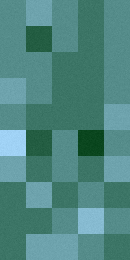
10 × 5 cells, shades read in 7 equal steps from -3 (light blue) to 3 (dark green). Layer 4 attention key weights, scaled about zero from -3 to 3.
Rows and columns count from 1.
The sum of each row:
0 3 2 1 2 2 0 2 0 0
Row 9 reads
1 1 0 -2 0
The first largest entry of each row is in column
4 2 3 3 2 4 2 1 1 1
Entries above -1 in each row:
4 5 5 4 4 4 3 4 4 3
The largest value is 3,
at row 6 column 4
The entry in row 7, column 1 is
-1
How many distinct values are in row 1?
3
